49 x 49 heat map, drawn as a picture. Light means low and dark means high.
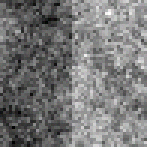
The left part is higher, up to a seam about 50% of the way across. The bottom left is the ninth with the highest average. The field is mottled with small blotches. The ninth with the lowest average is the top right.
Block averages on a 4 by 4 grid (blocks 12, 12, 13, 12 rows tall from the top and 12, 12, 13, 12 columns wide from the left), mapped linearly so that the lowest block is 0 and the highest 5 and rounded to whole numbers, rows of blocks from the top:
4400 / 4411 / 4302 / 5401
